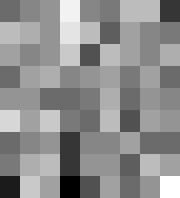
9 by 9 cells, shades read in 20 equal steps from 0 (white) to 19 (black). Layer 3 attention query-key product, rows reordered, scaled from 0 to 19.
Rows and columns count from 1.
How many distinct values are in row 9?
8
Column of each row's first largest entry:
9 6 5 1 3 7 4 4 4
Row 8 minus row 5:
2 -2 -6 4 -2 2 1 -3 -2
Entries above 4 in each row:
8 8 8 9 9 7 9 9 7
